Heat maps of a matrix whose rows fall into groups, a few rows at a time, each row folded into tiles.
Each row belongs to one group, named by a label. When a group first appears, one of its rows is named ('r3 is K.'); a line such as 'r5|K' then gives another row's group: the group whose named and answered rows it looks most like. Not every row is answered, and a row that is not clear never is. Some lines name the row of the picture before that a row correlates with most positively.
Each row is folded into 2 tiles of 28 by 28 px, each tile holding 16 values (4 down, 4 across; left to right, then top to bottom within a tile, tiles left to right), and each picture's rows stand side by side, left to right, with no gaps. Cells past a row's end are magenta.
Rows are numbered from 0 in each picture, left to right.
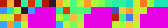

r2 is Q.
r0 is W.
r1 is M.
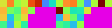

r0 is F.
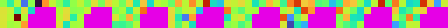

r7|F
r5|F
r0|W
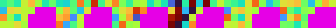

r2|M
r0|Q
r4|Q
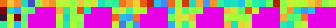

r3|W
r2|F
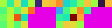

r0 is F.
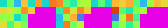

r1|M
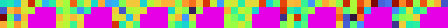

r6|F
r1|W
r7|W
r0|Q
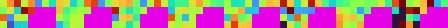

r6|W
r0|F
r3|Q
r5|M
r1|F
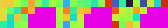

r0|F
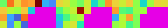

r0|F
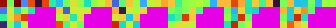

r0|W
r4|W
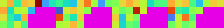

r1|Q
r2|F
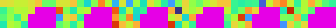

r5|M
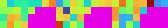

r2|F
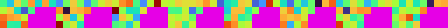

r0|W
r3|W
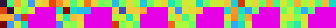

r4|W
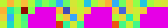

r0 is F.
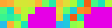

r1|F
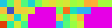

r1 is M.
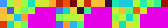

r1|W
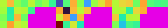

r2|F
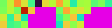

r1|M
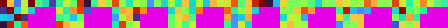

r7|M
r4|F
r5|M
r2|M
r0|M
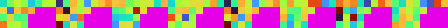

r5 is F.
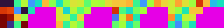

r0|W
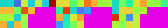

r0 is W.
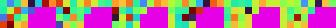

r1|M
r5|W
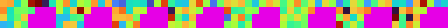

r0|F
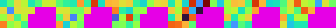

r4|F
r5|F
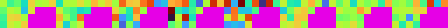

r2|F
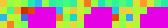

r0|M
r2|Q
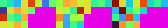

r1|F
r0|Q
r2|M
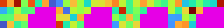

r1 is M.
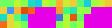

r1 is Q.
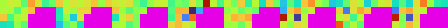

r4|W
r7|Q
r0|F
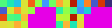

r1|W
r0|Q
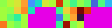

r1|M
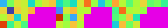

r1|Q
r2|M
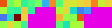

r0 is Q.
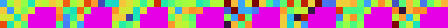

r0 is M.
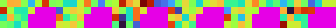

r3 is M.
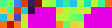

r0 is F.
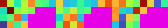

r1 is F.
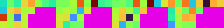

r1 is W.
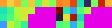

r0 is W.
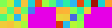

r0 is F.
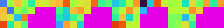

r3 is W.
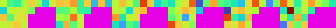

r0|Q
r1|W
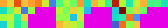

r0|W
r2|M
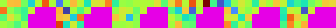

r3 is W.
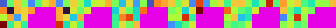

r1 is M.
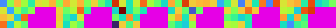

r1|F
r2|M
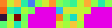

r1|Q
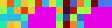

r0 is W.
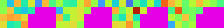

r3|M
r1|Q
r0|W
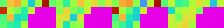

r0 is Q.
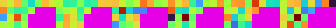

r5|W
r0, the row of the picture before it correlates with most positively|2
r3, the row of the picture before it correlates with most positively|2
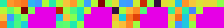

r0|F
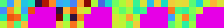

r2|W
